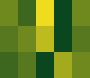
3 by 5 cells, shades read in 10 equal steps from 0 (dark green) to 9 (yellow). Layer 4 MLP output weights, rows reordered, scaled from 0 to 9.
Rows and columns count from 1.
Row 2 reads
3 4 7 0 3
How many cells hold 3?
3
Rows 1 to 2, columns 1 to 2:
4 2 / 3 4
